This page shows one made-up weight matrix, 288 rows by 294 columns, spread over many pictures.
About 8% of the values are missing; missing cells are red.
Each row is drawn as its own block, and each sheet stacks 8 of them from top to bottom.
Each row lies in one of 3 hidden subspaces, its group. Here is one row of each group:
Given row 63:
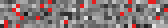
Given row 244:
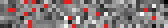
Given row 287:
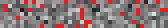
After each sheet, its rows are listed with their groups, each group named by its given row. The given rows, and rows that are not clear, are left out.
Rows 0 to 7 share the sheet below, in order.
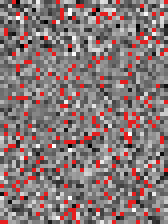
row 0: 287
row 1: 244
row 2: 287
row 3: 244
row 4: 244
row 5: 287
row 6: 63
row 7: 287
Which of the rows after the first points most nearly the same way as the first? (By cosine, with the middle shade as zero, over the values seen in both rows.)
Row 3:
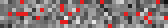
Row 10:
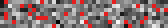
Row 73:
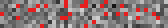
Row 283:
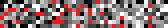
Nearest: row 283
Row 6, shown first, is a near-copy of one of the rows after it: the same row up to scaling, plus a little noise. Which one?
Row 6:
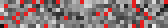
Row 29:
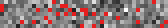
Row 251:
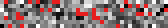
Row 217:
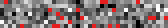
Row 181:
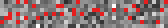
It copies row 251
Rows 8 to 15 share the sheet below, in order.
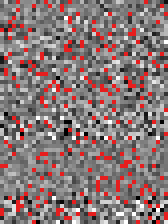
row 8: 244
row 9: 244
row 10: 287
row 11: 287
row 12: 244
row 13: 287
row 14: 244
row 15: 63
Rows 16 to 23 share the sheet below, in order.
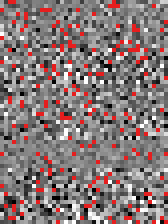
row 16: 244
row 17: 287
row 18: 244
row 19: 287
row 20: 244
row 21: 287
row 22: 244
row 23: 244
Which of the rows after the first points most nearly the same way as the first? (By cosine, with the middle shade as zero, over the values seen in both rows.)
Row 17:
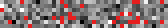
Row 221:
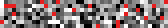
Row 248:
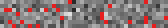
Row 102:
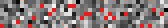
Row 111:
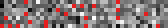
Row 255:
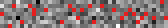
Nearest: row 221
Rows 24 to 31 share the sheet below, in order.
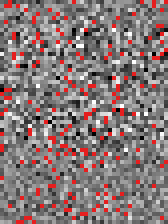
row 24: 287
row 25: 63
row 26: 287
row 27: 287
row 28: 244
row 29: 63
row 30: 244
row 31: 244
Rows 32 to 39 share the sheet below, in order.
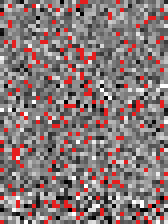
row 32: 63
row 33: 287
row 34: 287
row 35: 244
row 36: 63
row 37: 287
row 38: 63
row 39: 287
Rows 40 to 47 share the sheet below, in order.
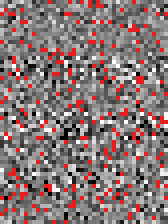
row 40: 63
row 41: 287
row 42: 287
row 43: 287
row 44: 244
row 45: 287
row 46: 287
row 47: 244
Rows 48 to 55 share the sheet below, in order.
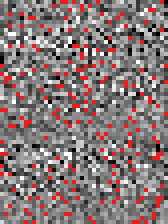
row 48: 244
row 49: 244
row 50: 287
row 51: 63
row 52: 244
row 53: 63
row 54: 287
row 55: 63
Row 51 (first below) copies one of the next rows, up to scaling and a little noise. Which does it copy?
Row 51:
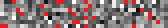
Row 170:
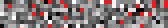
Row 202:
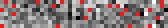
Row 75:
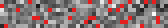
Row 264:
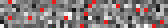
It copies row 170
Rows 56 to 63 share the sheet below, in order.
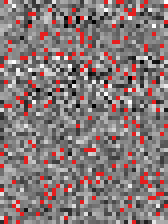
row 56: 244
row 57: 287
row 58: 244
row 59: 244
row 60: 287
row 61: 287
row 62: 244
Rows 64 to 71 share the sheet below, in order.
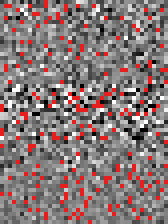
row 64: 287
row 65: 63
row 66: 244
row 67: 287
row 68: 63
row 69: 244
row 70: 244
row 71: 63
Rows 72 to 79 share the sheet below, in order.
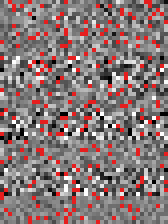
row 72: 244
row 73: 63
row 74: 287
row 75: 63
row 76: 244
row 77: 63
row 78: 244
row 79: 244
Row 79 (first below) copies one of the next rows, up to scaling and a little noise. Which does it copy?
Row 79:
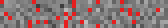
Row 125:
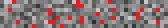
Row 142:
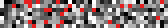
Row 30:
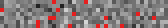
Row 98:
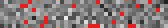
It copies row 30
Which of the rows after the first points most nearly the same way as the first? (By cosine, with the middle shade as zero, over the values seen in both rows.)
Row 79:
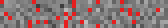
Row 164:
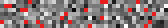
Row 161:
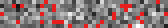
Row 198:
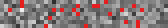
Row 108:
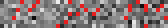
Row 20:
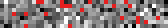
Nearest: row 20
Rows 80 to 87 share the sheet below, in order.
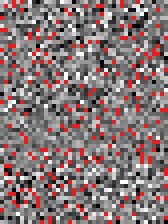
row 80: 63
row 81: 63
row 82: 244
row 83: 63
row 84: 287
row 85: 63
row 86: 287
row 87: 287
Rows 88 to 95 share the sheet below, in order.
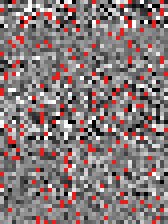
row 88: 244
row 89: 287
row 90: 287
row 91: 244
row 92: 63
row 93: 244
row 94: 63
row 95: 244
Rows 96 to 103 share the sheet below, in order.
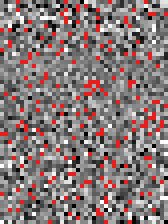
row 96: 244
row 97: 63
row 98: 244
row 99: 244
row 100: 244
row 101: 244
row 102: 287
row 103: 244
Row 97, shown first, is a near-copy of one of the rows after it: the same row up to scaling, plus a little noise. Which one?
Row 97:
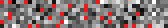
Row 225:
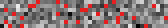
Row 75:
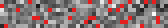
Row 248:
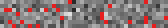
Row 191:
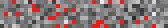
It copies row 191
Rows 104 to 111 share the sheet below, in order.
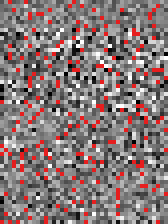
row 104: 287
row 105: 63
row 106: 244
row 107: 287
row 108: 244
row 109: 244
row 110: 63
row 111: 287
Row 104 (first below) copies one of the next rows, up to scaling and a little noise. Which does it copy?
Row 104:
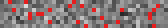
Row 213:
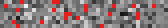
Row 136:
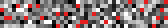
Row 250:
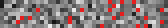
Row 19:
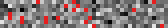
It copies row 213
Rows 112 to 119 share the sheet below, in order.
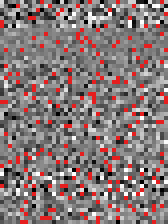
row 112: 244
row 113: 244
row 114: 63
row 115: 63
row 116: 244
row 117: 244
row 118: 244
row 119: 287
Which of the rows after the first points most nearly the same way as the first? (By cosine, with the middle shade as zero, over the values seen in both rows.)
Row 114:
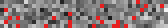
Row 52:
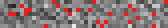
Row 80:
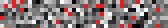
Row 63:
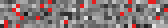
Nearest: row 63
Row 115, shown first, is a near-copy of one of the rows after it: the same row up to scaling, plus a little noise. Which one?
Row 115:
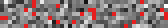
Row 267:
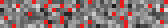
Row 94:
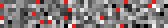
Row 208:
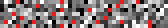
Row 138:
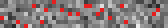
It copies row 208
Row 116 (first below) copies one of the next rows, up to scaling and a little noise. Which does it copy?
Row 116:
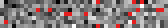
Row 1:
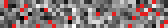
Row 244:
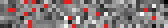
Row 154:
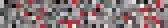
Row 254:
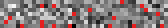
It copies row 154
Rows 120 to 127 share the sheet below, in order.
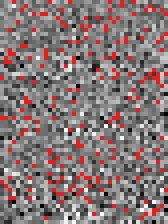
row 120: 244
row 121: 63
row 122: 287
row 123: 287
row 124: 244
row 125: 244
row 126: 244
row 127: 244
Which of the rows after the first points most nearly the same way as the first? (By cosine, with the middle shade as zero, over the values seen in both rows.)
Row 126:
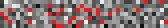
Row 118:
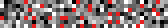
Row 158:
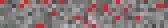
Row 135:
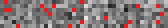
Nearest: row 135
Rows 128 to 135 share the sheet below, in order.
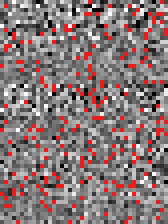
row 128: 63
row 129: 287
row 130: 244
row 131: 63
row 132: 287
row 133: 63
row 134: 244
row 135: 63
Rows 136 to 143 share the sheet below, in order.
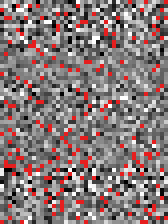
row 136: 287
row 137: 287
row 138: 63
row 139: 287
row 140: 287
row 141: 244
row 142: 244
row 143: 244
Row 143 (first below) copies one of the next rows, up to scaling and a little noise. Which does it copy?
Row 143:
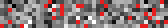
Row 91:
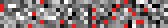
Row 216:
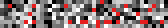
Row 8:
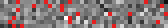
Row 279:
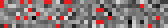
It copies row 216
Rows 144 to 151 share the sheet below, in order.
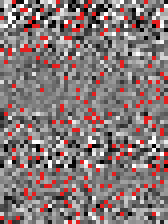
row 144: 63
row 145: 63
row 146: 244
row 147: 63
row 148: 287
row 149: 63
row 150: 287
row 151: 244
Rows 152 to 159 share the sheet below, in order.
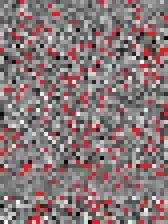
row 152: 287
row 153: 287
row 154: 244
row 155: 63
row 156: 287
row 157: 244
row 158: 244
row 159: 63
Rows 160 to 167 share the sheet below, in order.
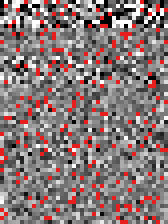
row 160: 287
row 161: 63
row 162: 287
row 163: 63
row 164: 63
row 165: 244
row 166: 63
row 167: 287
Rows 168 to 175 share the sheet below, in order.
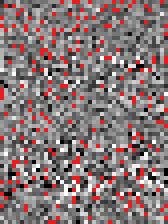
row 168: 287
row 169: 287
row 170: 63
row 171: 63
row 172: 244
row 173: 63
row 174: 244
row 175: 63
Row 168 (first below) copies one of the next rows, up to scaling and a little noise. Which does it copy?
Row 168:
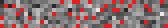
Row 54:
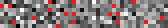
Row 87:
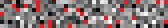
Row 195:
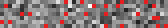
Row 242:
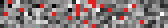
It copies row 242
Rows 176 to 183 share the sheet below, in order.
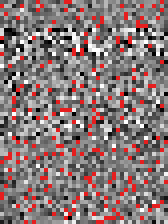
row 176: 287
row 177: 244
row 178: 63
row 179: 63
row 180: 63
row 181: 63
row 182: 63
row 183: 244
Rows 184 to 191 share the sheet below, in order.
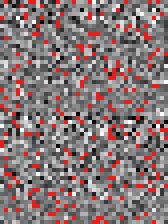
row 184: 287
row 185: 287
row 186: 63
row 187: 287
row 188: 287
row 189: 63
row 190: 244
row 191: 63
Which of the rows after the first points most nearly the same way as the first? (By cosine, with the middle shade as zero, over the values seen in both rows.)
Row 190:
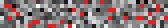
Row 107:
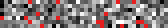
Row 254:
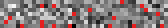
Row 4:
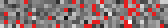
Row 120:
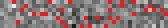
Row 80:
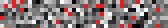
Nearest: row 4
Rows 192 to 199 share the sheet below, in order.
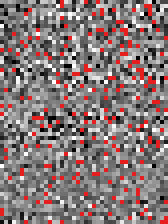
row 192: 63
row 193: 244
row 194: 244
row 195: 287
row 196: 287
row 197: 63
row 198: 287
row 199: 244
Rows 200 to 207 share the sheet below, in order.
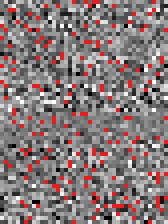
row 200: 63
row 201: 287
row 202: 63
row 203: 244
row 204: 287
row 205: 244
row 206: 244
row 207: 287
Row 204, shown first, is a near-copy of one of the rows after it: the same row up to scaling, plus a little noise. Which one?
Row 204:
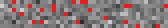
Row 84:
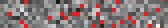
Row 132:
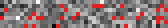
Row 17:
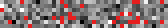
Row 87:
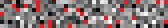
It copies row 17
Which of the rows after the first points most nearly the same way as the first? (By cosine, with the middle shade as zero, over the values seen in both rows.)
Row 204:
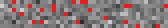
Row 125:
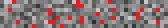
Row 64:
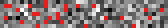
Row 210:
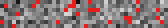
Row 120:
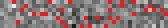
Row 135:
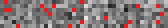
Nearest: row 64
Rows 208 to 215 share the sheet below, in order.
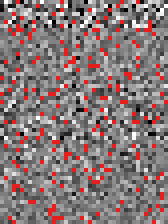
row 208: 63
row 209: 63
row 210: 287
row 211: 63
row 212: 244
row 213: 287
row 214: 244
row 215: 287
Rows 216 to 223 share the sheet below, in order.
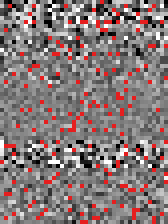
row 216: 244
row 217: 63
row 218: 287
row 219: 63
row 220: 63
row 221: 287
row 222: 63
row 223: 244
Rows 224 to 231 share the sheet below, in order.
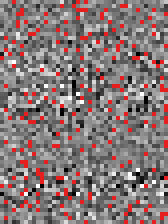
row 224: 63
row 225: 63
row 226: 244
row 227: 63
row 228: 63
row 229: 244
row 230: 63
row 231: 244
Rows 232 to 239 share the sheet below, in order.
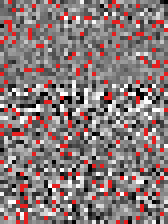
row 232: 244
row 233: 63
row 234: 244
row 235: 63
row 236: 287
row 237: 63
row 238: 63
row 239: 244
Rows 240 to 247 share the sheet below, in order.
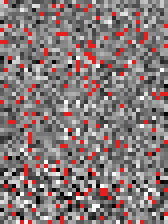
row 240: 287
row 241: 287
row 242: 287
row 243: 244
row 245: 287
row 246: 287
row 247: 287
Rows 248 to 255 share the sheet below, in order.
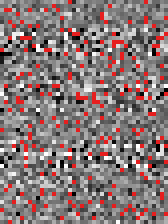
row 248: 63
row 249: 287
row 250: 287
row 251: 63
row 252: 287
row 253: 63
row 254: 244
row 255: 287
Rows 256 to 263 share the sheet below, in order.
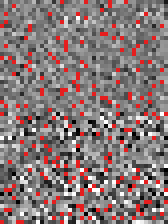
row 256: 244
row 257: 287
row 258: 287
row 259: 287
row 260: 244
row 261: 63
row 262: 244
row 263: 63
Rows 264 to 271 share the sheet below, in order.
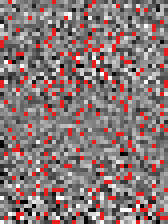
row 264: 63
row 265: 287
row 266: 287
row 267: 63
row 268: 63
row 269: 287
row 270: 287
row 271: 287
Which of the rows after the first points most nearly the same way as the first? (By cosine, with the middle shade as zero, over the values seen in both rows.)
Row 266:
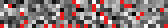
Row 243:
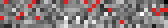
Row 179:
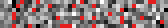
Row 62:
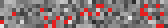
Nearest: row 243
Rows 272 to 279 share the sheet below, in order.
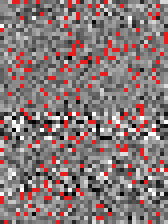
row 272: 244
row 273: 63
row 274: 287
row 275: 244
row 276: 287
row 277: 287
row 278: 244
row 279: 244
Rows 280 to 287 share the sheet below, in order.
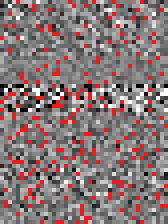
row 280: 287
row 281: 287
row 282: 287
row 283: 63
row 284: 244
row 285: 287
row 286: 63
